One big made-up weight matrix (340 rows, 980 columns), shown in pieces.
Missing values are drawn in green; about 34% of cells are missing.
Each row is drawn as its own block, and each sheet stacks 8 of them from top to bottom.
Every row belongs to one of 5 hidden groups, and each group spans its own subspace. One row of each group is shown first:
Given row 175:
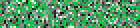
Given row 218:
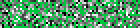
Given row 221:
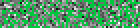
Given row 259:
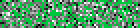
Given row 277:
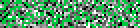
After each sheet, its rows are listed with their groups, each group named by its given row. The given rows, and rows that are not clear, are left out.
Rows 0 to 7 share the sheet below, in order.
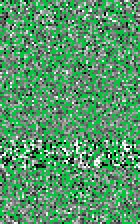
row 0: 218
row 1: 277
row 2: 218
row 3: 218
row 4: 221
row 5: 259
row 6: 221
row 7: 175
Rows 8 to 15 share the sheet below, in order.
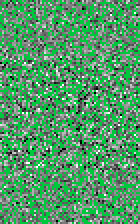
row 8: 259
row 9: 175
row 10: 175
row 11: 259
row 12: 259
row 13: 259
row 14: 277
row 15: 218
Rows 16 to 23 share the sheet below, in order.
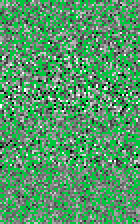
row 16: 259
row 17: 259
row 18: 277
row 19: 277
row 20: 221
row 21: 259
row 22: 277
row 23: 259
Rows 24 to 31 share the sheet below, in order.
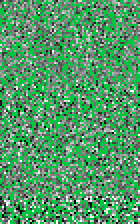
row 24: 277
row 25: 277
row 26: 277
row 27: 175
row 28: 221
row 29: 221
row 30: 221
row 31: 221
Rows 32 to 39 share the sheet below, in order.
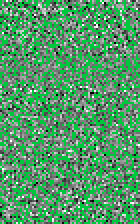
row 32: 277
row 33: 221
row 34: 277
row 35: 277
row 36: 175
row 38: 277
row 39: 175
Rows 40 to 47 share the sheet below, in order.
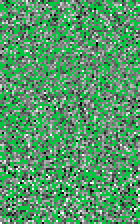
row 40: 259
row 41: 259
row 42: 175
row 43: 259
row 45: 175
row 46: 218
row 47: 221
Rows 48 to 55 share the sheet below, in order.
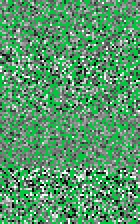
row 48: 277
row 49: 221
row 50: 259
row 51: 221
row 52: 175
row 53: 221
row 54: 218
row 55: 259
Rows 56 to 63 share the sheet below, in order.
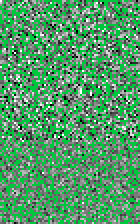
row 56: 277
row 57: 277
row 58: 175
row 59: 218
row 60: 218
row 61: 175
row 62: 277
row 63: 175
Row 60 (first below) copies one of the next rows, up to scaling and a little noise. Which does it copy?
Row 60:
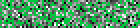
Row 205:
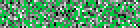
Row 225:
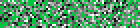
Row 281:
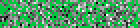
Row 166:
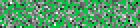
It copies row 166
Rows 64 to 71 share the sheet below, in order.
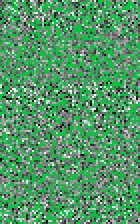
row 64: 175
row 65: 277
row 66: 221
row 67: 277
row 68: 277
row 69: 175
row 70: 218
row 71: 218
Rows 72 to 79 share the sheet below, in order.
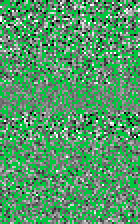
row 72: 175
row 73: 175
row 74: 277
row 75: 277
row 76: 218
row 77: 218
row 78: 221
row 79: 175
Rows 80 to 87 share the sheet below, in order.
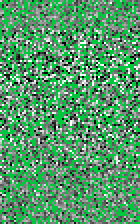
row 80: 259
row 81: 259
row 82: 175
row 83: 259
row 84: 175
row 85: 259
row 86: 221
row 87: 277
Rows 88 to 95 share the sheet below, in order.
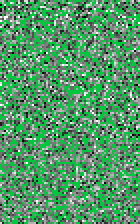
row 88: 218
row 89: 259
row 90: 218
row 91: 277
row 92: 259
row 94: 259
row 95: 221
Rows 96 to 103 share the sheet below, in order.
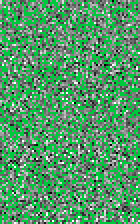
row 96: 277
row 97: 175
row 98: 221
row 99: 218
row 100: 218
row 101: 175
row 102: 277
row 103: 175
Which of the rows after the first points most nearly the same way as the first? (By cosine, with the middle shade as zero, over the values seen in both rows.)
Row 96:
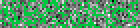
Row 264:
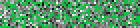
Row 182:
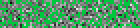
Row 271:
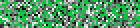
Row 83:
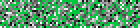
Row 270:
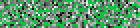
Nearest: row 270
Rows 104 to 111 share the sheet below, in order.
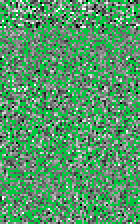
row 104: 259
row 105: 277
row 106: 277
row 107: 277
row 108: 277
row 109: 259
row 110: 218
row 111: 277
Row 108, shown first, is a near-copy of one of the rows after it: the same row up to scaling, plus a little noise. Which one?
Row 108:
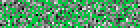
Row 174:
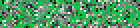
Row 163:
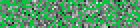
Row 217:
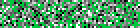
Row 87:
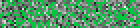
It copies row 217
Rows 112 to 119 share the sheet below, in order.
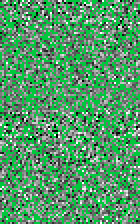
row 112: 221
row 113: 218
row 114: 221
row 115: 221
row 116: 259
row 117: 259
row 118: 175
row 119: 218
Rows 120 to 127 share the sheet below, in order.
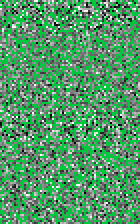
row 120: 218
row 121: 277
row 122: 218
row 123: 221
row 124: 259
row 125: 175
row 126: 259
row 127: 277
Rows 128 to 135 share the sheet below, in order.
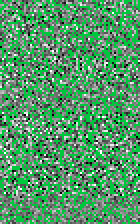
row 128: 221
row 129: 175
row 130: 277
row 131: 277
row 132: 218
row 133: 221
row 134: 221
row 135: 221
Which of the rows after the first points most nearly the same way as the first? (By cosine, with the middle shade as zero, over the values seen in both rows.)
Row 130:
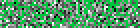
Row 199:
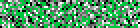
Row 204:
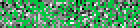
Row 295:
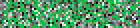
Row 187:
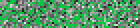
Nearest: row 187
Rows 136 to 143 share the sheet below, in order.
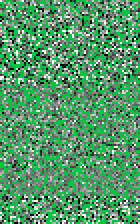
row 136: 175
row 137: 221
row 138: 218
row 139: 218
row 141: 218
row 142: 175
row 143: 175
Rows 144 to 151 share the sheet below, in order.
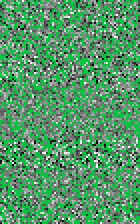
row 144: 175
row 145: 218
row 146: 277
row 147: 221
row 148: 218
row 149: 277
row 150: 277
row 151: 218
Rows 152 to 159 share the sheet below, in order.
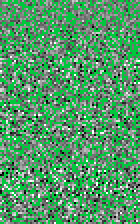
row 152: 175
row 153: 259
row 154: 259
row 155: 175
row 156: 175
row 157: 277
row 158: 259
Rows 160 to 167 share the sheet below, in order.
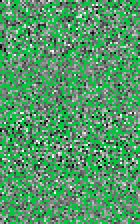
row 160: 259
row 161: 175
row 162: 218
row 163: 277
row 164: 218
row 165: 175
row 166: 218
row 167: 175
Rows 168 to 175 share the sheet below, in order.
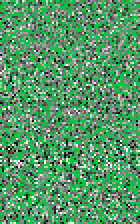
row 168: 175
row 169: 221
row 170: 221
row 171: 221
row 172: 277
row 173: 175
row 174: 277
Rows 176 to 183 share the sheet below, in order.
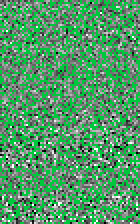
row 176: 218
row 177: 221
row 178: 277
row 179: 277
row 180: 221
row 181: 218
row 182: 218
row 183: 277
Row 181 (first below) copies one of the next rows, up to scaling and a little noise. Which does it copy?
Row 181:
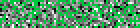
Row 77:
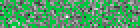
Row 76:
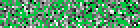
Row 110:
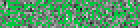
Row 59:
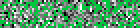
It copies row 77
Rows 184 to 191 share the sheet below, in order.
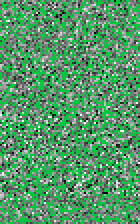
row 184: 277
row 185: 259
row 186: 221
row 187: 175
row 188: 277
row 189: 218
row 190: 259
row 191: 218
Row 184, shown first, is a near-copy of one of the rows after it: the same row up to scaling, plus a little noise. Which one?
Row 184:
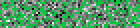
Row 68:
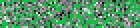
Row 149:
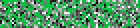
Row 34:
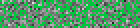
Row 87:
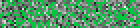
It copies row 68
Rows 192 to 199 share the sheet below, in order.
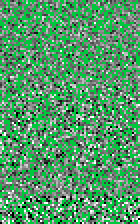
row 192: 221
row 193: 175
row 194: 175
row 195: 175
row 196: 175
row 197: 277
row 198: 277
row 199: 218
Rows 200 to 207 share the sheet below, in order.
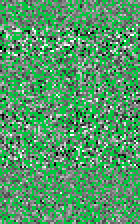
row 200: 218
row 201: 175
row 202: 259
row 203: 259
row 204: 259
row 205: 218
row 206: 218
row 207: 277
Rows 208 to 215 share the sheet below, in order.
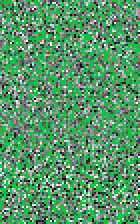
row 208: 277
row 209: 221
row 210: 218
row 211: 277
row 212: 218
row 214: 221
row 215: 259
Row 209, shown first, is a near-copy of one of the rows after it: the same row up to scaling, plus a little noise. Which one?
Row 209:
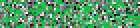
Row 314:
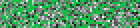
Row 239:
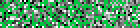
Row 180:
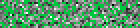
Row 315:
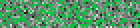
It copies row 180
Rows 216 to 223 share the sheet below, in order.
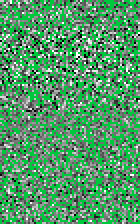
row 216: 218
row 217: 277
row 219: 259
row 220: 175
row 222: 175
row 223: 259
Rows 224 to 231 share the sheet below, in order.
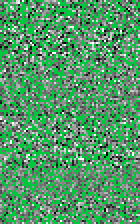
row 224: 175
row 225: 218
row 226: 259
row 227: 175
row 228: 175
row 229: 218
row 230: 259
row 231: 218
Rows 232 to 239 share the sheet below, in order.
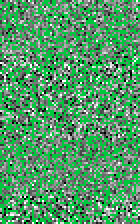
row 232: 277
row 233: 259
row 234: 218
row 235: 259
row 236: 259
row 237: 221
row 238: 218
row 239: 221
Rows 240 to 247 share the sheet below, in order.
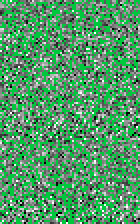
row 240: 259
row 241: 277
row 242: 259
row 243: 218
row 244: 259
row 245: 277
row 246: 277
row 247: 221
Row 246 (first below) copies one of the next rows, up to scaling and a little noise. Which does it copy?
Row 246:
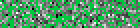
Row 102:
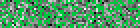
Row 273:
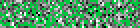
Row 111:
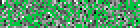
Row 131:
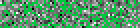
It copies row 131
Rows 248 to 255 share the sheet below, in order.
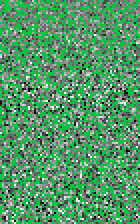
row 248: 259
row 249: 259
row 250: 259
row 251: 175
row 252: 218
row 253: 221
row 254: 218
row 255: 277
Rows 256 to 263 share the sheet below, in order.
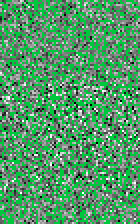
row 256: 218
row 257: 218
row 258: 175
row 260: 277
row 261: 277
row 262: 218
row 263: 259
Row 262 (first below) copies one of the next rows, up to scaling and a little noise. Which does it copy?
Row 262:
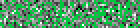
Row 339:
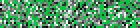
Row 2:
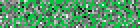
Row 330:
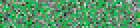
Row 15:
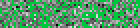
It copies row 339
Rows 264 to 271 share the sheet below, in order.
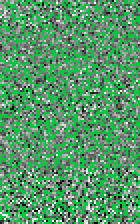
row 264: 221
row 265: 175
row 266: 259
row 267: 277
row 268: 277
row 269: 175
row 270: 277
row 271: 277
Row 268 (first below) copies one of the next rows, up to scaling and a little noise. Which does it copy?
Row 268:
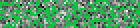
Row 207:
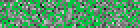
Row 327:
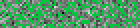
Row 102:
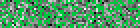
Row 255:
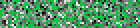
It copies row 207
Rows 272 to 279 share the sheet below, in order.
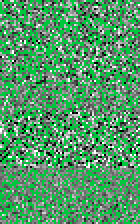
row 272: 259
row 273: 277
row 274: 259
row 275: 218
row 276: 175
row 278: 277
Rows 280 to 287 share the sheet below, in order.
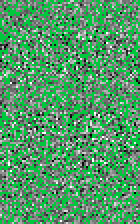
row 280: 218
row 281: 218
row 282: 218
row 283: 175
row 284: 221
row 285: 175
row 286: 218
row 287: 218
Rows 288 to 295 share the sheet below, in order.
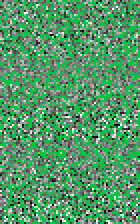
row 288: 221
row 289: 221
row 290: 221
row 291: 259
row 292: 218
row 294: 175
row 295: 277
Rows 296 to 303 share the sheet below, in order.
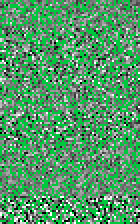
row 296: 259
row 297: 259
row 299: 218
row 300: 175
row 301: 221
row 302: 259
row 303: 218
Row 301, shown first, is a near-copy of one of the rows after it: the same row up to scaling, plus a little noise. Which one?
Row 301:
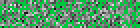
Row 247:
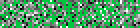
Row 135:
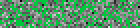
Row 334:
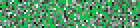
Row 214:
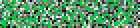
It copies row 247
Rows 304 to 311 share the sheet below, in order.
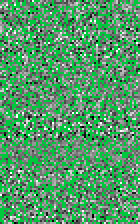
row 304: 259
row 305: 259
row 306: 259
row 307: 259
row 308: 175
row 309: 218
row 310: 221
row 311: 175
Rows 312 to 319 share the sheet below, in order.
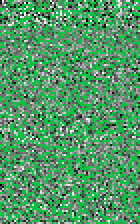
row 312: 277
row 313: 221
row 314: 221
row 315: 221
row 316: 221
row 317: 175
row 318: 175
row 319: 218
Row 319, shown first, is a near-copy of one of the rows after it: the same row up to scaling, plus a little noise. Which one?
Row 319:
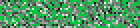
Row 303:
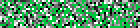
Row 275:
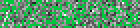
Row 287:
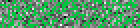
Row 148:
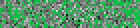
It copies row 303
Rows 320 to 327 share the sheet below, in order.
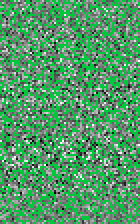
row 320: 218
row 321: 259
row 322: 259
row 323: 218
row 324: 221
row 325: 259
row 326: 218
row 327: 277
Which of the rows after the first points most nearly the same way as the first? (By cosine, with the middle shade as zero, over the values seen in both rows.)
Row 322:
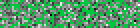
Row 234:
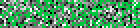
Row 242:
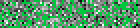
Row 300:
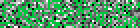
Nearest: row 300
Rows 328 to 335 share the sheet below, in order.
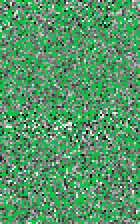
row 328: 221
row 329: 277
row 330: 218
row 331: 175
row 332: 277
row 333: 175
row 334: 221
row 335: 259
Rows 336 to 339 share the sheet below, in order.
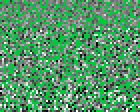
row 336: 259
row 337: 259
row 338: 277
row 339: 218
